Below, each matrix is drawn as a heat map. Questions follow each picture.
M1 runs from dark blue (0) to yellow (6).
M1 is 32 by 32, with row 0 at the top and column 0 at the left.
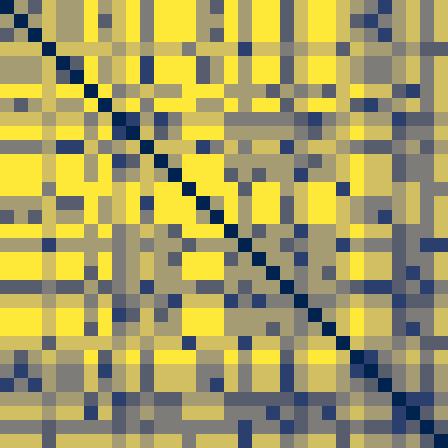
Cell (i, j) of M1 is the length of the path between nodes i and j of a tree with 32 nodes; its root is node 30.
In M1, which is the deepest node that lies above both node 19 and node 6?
29
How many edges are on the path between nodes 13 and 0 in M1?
6
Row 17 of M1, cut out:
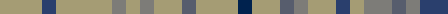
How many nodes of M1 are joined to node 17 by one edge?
4
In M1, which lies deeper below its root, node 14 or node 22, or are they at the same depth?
the same depth
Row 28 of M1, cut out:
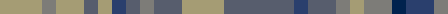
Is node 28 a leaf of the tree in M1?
no
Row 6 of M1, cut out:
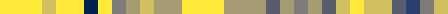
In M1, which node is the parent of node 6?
29
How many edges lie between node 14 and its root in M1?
3
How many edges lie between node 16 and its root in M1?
3
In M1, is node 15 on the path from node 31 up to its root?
no
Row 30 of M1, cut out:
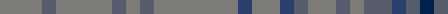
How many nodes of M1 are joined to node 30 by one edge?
3
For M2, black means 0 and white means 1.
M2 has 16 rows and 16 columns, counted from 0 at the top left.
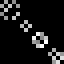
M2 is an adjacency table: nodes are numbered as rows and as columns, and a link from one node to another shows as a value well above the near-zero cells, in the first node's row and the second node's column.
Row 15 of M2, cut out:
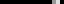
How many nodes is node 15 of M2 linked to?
2
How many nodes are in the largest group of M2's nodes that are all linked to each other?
3
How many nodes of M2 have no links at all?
0
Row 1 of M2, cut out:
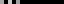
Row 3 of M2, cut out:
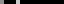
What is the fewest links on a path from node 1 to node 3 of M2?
2
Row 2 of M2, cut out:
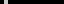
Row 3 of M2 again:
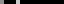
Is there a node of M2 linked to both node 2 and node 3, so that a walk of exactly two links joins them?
no
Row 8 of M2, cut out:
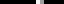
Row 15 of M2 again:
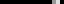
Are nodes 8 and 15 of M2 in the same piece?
no
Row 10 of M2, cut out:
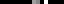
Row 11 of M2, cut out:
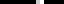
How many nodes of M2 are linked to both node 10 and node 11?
1
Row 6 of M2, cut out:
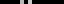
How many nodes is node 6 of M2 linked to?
2
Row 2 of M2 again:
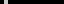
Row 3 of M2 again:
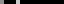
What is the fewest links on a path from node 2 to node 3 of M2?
3
